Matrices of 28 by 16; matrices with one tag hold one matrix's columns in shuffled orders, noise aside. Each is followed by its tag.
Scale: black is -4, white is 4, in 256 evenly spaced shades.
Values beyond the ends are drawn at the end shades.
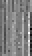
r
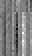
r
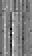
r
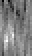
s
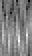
s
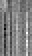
r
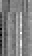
r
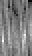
s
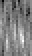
s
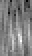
s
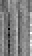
r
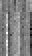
r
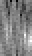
s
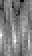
s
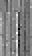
r
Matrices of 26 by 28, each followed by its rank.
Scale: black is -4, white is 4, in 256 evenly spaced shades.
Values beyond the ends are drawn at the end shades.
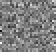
five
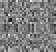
five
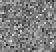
full rank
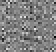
five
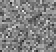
full rank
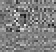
five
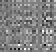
three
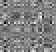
three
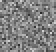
full rank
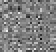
five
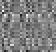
three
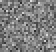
full rank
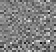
five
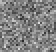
full rank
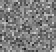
full rank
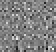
five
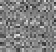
five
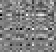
three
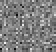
five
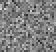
full rank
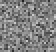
full rank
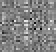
five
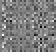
three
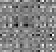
three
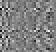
three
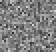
full rank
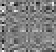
three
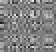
three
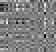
three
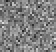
full rank
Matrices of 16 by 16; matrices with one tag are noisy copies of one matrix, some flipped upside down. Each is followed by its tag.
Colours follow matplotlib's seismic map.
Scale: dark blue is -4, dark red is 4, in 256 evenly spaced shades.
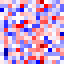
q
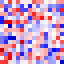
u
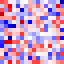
u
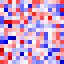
u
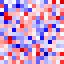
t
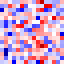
q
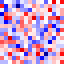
t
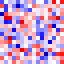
t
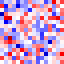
t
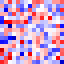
u
